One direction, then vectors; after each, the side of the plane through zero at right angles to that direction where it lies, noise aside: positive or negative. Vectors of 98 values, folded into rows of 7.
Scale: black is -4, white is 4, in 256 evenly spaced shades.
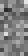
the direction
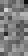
negative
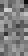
negative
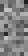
negative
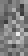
positive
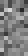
negative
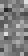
positive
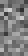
negative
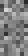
negative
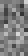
positive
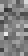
positive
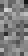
negative
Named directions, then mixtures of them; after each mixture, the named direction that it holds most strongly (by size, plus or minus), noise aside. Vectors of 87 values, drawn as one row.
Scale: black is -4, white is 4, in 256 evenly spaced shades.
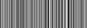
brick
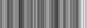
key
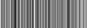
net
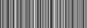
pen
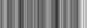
key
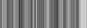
key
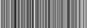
net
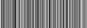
brick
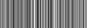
pen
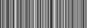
pen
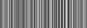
brick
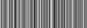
pen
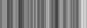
key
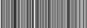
net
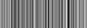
net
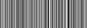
brick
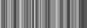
key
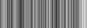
key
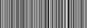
brick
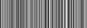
brick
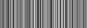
pen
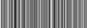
pen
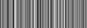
pen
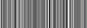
brick
